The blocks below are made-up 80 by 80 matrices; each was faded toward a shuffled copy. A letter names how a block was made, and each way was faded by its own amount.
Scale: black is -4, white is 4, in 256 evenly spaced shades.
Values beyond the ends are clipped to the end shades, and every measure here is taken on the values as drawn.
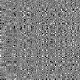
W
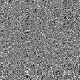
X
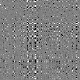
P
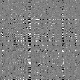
P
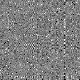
X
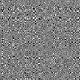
W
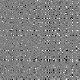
P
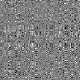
W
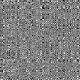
W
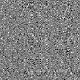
X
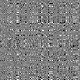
W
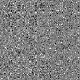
X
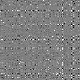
P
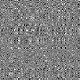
W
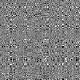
W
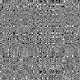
W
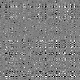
P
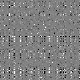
P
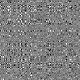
W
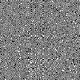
X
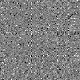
X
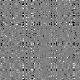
P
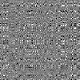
W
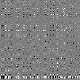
P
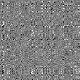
W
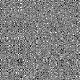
X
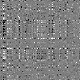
P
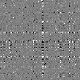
P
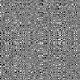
W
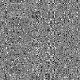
X
